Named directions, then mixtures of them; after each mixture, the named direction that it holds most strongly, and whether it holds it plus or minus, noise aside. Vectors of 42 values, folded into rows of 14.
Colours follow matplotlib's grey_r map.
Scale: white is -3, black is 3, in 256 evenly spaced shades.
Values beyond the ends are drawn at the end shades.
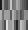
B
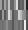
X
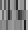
X, minus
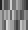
B, plus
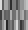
B, minus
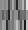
X, minus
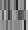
X, minus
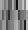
X, minus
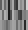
X, minus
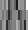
X, minus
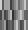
B, minus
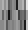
X, minus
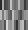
B, plus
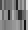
X, minus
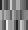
B, plus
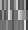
X, plus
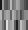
B, plus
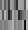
X, minus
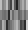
B, minus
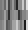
X, minus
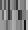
X, minus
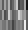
X, plus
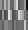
X, plus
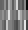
X, plus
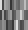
B, minus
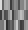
B, minus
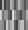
B, plus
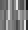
X, plus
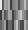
B, minus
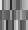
B, minus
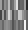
X, plus
